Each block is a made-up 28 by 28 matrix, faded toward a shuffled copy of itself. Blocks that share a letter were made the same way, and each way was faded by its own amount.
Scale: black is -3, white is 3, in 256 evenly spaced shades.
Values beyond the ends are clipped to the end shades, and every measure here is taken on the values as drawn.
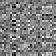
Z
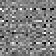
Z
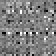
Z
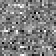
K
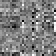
Z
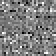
K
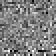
K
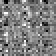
Z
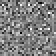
K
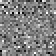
K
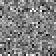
K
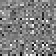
Z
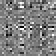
Z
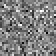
K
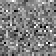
K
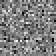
K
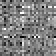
Z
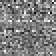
K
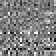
Z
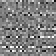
Z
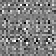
Z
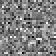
K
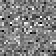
K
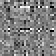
Z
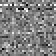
K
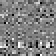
Z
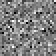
K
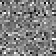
K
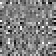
Z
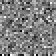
K
